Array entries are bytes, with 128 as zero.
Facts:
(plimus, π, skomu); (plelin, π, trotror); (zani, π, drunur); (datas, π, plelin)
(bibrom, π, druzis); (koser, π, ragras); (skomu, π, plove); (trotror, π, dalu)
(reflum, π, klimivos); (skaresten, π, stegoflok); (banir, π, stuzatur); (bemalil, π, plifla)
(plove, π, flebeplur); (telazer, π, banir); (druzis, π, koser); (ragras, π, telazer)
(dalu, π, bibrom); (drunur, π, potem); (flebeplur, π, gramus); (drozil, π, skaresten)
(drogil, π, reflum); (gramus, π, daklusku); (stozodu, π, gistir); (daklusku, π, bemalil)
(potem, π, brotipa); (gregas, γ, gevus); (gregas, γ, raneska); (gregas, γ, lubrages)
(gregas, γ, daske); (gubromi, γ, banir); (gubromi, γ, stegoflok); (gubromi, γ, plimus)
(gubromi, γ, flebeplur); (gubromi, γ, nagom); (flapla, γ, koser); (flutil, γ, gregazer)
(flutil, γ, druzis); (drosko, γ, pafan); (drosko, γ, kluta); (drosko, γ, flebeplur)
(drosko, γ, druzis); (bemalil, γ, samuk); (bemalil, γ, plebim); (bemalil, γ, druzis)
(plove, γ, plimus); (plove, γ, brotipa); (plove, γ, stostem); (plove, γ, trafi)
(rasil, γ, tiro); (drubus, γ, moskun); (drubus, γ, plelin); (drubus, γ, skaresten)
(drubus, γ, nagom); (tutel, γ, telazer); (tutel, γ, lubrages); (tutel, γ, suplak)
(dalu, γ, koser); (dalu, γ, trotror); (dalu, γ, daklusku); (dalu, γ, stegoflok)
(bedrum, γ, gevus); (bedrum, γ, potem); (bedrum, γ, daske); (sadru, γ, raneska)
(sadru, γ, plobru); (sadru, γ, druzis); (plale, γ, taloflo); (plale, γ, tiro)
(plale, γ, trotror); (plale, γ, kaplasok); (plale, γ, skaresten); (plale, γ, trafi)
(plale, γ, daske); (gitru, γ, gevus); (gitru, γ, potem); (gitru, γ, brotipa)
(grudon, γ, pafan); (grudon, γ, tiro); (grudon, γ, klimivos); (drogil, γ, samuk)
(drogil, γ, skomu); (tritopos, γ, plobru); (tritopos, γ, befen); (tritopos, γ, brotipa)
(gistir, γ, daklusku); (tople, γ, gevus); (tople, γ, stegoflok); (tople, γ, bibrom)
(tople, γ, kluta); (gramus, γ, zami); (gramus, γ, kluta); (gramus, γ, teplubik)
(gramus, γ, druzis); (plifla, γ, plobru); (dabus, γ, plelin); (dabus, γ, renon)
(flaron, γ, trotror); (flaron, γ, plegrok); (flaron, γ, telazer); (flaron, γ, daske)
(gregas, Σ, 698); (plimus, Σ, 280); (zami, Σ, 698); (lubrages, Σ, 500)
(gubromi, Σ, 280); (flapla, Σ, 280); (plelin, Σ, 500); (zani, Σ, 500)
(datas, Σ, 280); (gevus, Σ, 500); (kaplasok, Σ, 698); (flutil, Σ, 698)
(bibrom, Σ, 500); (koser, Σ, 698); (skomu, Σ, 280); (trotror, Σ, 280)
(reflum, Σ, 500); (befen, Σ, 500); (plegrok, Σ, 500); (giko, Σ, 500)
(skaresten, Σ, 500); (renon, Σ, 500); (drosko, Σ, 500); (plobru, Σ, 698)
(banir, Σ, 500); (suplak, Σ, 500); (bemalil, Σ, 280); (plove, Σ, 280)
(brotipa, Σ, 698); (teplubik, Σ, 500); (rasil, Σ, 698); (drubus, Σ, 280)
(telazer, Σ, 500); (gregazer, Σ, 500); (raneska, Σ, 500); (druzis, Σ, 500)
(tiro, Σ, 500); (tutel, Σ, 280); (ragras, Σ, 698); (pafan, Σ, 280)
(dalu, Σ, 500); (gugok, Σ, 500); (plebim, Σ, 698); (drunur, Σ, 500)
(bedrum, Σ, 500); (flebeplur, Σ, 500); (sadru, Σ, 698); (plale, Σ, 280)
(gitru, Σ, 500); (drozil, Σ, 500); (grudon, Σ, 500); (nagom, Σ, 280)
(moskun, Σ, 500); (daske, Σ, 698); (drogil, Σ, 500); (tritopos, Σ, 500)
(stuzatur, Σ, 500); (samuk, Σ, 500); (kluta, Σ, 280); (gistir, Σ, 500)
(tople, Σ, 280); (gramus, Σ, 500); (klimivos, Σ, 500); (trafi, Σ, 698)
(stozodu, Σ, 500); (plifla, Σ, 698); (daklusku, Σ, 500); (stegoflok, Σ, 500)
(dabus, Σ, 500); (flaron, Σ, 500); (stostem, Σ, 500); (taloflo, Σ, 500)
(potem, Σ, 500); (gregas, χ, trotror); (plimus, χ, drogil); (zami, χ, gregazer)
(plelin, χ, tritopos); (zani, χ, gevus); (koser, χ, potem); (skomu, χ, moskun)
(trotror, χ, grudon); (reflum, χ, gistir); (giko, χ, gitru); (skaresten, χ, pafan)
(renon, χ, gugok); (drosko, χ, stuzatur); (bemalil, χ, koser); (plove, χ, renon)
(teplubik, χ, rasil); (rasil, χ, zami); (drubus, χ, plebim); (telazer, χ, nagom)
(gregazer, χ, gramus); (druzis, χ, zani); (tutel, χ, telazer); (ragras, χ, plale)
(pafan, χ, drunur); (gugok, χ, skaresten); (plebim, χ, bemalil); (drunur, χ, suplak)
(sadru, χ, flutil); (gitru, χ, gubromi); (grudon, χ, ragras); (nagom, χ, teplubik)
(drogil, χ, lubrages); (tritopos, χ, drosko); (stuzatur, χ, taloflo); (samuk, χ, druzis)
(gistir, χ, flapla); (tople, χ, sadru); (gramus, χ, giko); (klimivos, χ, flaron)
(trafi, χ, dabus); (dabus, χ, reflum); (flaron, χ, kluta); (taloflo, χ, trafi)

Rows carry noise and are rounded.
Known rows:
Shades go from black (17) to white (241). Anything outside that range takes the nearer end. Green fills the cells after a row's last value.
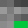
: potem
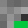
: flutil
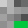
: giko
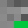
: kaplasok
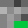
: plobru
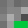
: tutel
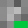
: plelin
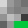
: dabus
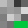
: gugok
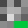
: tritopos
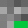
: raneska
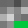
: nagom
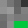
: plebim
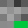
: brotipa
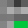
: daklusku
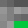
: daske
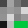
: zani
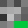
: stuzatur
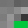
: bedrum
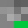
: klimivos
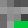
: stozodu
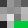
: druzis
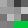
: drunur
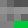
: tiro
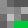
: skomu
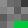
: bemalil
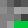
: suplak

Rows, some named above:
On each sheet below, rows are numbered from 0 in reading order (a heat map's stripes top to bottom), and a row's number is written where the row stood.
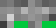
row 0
samuk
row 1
moskun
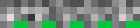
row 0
nagom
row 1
stuzatur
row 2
skomu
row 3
skomu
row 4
plove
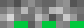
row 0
nagom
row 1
drogil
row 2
trafi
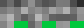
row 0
telazer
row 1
skomu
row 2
koser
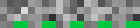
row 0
rasil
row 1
gubromi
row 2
reflum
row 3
renon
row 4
gubromi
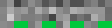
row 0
plimus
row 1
dalu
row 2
gevus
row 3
taloflo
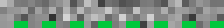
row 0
gramus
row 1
plale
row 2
plove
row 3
skaresten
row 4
teplubik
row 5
samuk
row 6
gitru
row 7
drubus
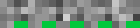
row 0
flapla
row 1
gregazer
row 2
drosko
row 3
moskun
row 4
dabus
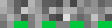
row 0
gistir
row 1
gistir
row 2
tritopos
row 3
sadru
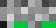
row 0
zani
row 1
pafan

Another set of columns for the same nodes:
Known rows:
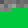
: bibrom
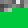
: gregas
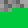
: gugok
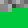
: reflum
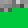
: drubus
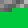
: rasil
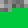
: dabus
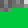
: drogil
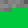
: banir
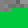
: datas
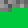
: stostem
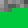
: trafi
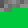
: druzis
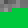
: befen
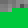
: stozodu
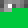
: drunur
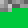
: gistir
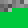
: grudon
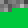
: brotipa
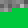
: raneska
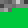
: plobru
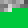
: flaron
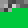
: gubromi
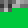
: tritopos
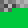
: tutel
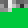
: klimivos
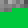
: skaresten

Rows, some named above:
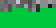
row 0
plimus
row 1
plelin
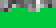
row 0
gubromi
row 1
klimivos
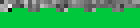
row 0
skomu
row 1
drosko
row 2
ragras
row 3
trotror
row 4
stuzatur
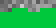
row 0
teplubik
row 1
flutil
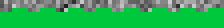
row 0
drosko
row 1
dalu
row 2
plale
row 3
gramus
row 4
pafan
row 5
ragras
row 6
plove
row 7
dalu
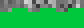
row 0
drogil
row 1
renon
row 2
telazer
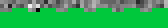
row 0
giko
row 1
moskun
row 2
samuk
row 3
pafan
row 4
gevus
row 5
samuk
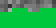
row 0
trotror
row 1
gevus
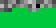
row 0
nagom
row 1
gitru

